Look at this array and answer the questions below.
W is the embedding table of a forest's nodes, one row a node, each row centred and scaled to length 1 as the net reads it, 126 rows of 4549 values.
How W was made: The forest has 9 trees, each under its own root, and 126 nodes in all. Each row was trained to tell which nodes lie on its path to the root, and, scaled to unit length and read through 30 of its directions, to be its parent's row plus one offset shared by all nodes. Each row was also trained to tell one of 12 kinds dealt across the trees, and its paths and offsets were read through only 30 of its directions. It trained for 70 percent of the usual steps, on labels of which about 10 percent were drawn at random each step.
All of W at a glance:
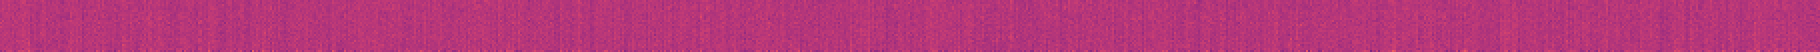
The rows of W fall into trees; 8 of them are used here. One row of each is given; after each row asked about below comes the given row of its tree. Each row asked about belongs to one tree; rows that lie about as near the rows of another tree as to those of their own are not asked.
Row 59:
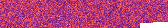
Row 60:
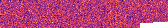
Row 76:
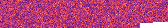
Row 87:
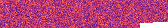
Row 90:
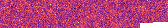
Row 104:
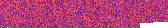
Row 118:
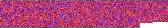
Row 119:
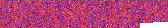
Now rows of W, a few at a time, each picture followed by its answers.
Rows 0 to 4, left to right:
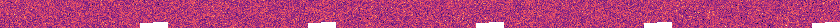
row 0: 119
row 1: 90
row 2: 118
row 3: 90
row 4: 76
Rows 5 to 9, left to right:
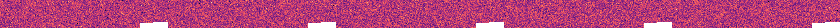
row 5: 119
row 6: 118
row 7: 60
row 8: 118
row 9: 90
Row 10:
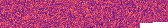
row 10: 118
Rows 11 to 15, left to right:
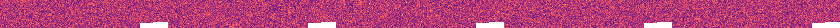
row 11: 59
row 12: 119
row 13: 90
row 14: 59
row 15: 59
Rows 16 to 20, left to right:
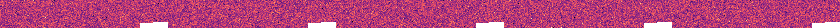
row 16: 60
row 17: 90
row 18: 118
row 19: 119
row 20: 76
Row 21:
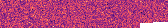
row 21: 119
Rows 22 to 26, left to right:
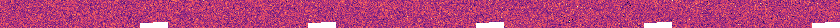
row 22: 118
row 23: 90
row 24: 90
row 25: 118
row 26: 90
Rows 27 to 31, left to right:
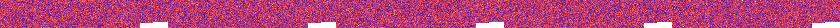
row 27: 76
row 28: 90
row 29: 60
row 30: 87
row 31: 60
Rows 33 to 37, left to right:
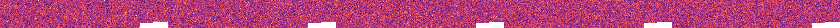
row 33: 76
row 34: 104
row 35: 119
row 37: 59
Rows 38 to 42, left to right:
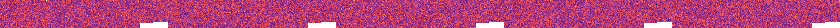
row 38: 87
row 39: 90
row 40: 119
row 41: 87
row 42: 59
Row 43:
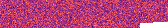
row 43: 119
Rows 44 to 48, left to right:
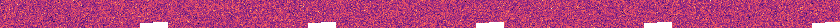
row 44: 104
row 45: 90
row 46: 87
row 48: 60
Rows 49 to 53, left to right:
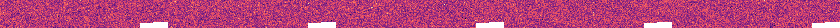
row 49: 60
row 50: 90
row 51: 119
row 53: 76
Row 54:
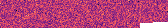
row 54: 118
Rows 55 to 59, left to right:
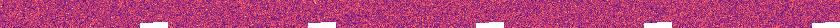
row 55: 104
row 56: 118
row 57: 59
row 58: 87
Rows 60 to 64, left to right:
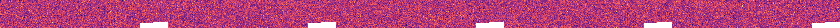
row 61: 76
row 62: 87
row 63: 118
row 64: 90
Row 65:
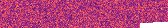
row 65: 104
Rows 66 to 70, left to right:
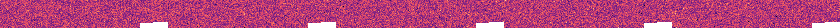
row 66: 90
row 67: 118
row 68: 118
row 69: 119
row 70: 118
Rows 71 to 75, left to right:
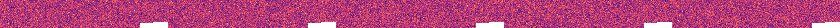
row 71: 119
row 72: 60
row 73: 87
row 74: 90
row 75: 76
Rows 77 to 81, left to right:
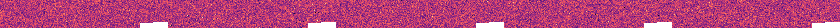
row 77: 59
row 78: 60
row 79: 87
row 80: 76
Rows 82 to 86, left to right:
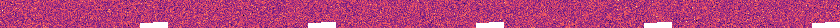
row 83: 119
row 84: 87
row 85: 119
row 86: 60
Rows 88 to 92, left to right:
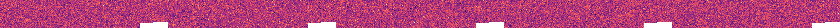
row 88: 59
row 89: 90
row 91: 60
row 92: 90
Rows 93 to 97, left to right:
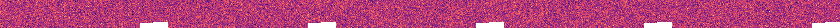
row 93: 119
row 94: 118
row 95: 76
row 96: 104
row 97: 119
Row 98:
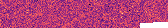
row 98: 119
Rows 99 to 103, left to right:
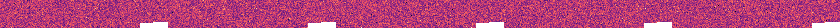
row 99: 119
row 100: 104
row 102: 76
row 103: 118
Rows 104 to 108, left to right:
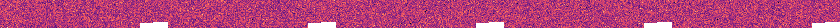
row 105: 119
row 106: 76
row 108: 87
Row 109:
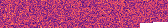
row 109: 104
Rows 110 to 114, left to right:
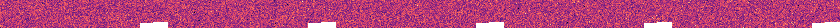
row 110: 60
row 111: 76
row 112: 118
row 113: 118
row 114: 118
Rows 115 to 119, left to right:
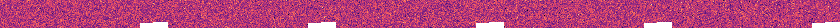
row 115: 118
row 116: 76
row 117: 87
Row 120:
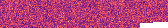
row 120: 104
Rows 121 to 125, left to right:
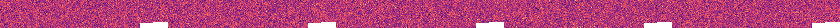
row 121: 76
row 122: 119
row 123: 90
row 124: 104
